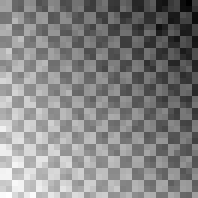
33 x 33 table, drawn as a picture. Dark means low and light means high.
Lone odd cells: none. Ninth with the lowest average: top right. Slope: up to the bottom left. Average level on the scale: 50%.
